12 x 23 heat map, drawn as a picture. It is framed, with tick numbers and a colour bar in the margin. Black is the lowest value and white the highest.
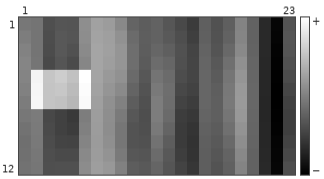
Ninth with the highest average: middle left. Odd patch: higher, in the middle left. Roughest part: middle left.
